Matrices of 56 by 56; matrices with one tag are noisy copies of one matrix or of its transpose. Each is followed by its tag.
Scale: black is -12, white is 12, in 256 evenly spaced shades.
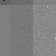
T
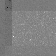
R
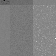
T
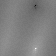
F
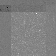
R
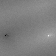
F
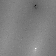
F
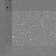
R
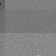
T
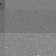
T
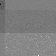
T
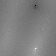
F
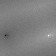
F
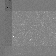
R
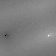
F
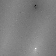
F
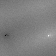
F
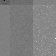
T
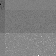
T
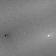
F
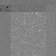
R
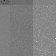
T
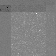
R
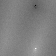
F
